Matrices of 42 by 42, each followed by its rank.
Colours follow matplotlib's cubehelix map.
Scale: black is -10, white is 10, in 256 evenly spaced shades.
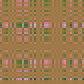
one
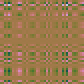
one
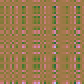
one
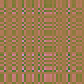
one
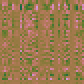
three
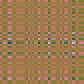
one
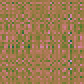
three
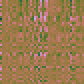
three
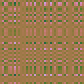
one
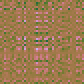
three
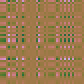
one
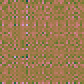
three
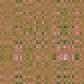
three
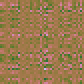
three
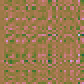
three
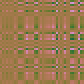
one
